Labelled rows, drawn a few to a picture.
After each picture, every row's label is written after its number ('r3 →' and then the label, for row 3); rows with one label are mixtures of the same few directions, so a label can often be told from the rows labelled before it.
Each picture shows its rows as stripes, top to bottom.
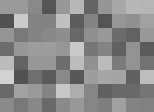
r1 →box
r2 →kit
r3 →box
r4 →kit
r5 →kit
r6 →kit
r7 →kit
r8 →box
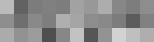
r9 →kit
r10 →kit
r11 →box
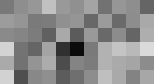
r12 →box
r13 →box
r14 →kit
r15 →kit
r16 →kit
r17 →kit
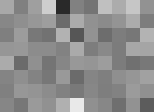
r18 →kit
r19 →kit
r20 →kit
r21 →box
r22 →kit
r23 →kit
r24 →kit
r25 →kit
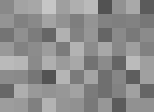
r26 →box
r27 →box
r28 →kit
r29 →kit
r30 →box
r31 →kit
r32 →kit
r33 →box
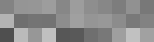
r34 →kit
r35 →kit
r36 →kit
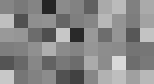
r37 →box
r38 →kit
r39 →kit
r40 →box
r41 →box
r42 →kit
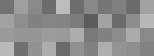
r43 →kit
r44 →box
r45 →box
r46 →kit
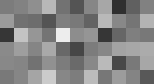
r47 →box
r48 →box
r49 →kit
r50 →kit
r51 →box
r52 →box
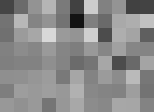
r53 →box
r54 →kit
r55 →box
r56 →box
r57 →box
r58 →kit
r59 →kit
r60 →box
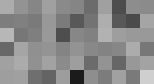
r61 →box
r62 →box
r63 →kit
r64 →kit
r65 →box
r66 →kit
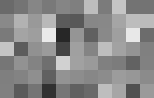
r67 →box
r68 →kit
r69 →kit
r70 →kit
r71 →kit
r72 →box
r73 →box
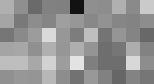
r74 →kit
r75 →kit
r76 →box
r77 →box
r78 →box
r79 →box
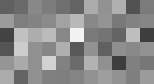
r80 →box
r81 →kit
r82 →kit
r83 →kit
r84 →box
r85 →kit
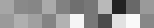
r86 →box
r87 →box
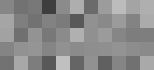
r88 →box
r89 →kit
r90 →kit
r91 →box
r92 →kit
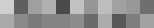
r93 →kit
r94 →box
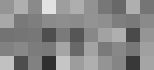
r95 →box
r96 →kit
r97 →box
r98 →kit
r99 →kit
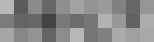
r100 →kit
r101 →box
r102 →box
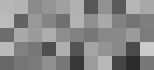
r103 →box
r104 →kit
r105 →kit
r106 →kit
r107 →box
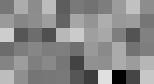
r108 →kit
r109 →kit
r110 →kit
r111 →box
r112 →kit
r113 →box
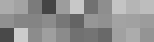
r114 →box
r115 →kit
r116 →kit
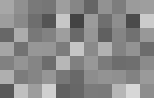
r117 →box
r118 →kit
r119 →kit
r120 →kit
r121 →kit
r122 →kit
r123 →kit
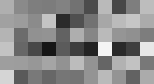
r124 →box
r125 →kit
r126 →kit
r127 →box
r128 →box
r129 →kit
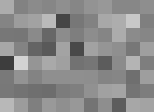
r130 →kit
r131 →kit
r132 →box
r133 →kit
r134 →kit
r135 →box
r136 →box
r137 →box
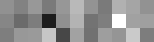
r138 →box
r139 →box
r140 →kit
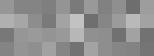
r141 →kit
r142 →box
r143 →kit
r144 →box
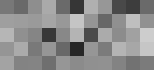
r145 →box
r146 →box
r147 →box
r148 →kit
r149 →kit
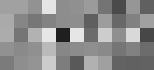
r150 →box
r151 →box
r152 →kit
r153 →box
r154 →box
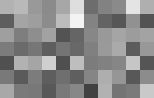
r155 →box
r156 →kit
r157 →kit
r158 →box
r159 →kit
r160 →box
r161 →box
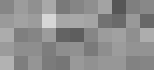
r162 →box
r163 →box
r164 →kit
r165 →box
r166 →kit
